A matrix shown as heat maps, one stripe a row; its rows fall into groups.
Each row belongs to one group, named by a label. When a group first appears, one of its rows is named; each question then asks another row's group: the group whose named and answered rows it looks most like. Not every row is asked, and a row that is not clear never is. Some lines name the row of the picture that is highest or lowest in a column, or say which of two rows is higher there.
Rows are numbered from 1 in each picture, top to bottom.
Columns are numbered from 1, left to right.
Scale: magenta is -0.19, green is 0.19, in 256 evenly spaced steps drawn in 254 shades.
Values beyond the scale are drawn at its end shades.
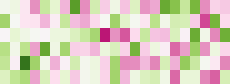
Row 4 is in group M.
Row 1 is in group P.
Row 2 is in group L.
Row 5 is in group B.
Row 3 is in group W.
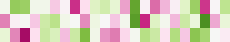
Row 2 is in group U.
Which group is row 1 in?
M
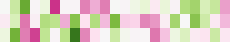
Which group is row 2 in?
P
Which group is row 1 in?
B
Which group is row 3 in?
P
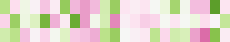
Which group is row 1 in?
L
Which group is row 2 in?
P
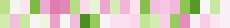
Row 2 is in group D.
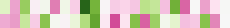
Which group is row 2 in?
U
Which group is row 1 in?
D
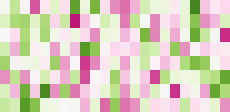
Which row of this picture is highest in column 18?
4
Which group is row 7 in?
M
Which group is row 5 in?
B
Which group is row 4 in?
D
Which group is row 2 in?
M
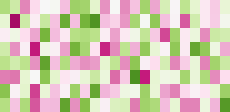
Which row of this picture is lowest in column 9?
5
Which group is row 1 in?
W
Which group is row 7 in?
W
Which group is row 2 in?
D
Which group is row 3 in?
W
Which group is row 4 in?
W
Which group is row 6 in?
U
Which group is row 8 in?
D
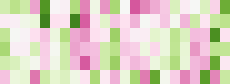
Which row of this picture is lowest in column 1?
6
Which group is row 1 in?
P
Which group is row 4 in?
L
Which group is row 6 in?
U
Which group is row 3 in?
L
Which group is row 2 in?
P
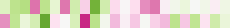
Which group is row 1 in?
P
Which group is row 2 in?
P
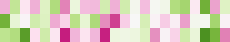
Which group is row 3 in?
B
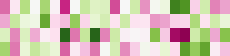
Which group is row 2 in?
P
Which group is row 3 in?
D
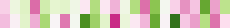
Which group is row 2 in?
U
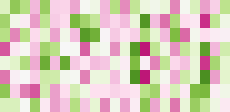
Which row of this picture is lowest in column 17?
2
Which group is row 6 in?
U
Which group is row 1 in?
M
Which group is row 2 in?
W
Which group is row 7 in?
W
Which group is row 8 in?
B
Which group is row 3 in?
D
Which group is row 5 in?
M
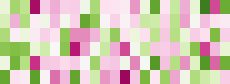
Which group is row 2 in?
D
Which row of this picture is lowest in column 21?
4
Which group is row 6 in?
B
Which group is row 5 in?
D
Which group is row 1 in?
D
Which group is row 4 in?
M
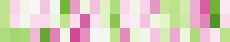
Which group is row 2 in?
L
